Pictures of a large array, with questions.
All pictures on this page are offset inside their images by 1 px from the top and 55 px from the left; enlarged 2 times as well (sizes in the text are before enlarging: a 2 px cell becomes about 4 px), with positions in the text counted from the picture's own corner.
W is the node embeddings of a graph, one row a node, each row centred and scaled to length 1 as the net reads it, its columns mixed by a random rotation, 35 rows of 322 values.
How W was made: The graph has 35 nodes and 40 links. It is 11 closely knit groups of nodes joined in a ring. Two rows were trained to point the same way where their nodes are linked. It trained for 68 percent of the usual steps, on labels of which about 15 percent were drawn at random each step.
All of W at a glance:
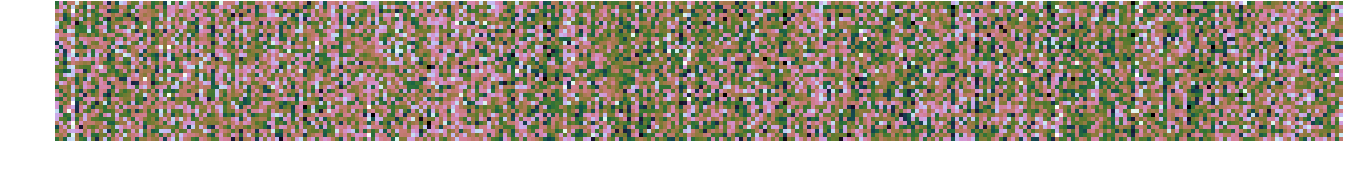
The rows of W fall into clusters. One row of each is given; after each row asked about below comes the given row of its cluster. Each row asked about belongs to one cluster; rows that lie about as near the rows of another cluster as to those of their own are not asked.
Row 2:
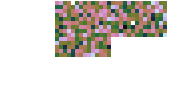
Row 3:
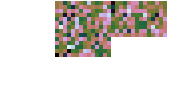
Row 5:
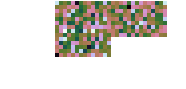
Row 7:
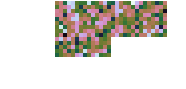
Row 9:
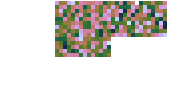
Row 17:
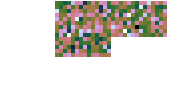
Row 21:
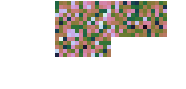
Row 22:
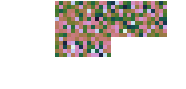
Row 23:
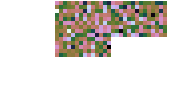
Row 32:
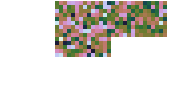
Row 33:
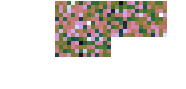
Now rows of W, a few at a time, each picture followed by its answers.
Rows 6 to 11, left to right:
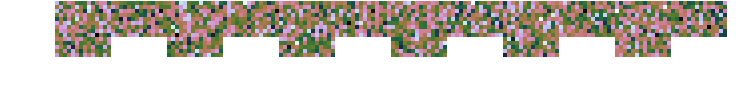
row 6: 23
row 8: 5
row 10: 21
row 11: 23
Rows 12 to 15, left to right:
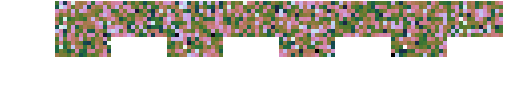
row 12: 21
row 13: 7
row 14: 32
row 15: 3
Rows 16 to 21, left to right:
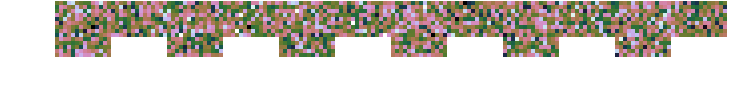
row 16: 2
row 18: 9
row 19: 23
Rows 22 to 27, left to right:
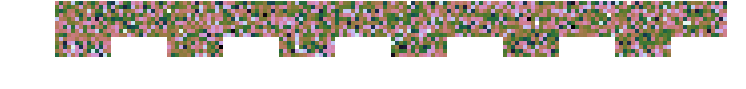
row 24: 22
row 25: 5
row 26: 33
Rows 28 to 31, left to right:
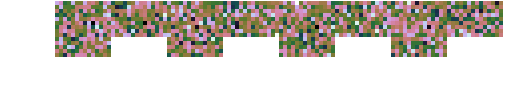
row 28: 3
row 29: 33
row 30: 2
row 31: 22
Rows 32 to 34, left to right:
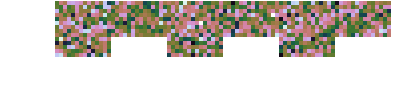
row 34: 7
